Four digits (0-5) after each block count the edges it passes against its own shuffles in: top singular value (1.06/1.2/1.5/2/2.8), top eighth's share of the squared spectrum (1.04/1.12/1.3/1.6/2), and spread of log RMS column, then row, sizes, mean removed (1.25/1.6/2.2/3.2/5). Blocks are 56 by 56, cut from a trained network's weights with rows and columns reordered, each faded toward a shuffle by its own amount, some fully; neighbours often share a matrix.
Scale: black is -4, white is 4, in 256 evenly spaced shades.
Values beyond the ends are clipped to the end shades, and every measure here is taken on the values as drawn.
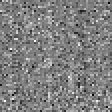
2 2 0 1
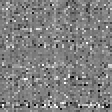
2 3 0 3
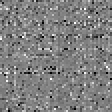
2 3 0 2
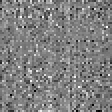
3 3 0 3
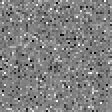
0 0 0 0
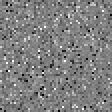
0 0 0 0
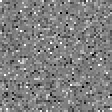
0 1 0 0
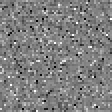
1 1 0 0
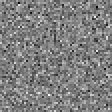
0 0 0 0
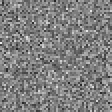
0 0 0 0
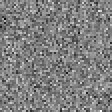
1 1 0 0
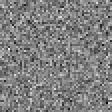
2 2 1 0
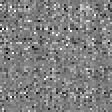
2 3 0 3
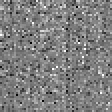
2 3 0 2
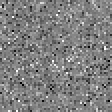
1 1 0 1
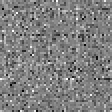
1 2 0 2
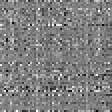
3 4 1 4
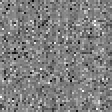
2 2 0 2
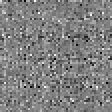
2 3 0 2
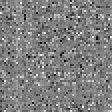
2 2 0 2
